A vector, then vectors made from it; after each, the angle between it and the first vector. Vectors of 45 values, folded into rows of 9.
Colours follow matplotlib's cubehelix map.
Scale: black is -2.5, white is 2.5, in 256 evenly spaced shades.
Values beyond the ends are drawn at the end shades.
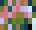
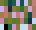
orthogonal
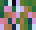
partly aligned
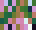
nearly opposite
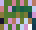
nearly opposite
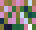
partly opposed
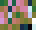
nearly parallel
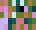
orthogonal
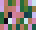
partly opposed
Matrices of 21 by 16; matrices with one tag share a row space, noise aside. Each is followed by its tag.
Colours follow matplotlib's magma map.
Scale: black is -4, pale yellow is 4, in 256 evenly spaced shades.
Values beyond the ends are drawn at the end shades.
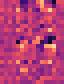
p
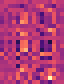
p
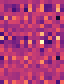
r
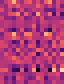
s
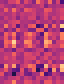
s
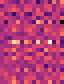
s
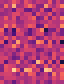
s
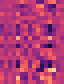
p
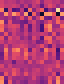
r
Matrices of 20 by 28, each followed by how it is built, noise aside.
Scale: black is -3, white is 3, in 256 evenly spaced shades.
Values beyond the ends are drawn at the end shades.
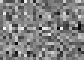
low rank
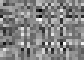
low rank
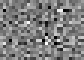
low rank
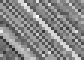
Toeplitz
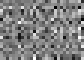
low rank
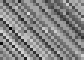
Toeplitz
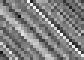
Toeplitz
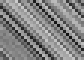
Toeplitz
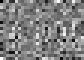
low rank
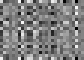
low rank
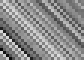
Toeplitz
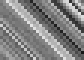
Toeplitz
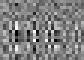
low rank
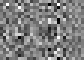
low rank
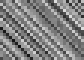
Toeplitz
